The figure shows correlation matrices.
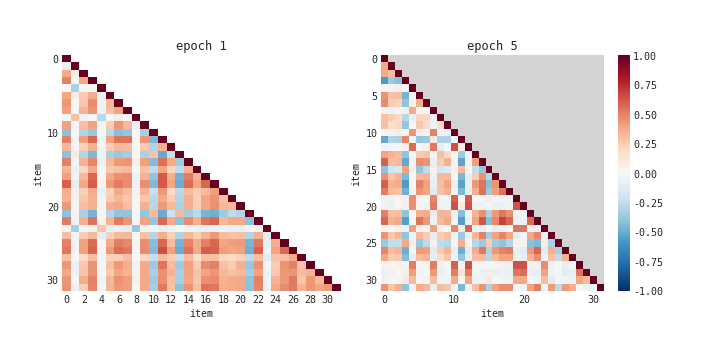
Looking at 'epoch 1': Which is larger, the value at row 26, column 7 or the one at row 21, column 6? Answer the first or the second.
the first
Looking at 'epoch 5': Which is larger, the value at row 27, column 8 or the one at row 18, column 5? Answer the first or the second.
the second
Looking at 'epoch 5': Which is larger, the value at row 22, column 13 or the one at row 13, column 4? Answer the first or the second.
the first
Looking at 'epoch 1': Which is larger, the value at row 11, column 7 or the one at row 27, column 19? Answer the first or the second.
the first
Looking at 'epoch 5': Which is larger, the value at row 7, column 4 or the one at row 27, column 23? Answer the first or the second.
the first
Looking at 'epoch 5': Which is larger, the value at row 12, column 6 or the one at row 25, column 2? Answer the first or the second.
the first
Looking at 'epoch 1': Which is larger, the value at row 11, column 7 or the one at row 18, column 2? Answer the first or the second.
the first
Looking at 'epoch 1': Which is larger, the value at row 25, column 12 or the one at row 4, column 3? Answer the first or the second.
the first
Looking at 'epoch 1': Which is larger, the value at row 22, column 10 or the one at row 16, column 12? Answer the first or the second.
the second
